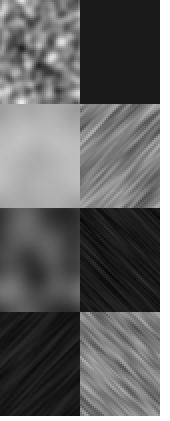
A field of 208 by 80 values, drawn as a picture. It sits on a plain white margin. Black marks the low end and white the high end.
It is made of 4 by 2 panels. Panel 1,1: middling, blotchy, strong in contrast. Panel 1,2: very low, flat. Panel 2,1: high, smooth, faint in contrast. Panel 2,2: middling, slanting up to the right. Panel 3,1: low, smooth. Panel 3,2: very low, slanting down to the right, faint in contrast. Panel 4,1: very low, slanting up to the right, faint in contrast. Panel 4,2: middling, slanting down to the right.
